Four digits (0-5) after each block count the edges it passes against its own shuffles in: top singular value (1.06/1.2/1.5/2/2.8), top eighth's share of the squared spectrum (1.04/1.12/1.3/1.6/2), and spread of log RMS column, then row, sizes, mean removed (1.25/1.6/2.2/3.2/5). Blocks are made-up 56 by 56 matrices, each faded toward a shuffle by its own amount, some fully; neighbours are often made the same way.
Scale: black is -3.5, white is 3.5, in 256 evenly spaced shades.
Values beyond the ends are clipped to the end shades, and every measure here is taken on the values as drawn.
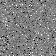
0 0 0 0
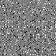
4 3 1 1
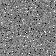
0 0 0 0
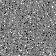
0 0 0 0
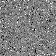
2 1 0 0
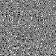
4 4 1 2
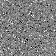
0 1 0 0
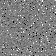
0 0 0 0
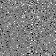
3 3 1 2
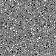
2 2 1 0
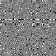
4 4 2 2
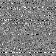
2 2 0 3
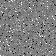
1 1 0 0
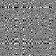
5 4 2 3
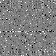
3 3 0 1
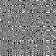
4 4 2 3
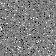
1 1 0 0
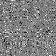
3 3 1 1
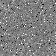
1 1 0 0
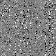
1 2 2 0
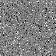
0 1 1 0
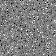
1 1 1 0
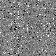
1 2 1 0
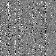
2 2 3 0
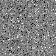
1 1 1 0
